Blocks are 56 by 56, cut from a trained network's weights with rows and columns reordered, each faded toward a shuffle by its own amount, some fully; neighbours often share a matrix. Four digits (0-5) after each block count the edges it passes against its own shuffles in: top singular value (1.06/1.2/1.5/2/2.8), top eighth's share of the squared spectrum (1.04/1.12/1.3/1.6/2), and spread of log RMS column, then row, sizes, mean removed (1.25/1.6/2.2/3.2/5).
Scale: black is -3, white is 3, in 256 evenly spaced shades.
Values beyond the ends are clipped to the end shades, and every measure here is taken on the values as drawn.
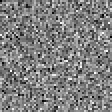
1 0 0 0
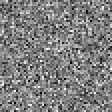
1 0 0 0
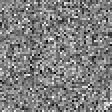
0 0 0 0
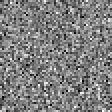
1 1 0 0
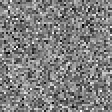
1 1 0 0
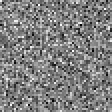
0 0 0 0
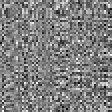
4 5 3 2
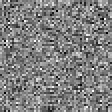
3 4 2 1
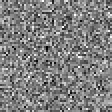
2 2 0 0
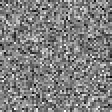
2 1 0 0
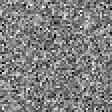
0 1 0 0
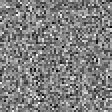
2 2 2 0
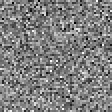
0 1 0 0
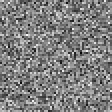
0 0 0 0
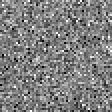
2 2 0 0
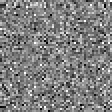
3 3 1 2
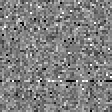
2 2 0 1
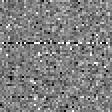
3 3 0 2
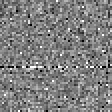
3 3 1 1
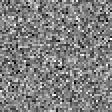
0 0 0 0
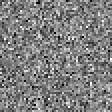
2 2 1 0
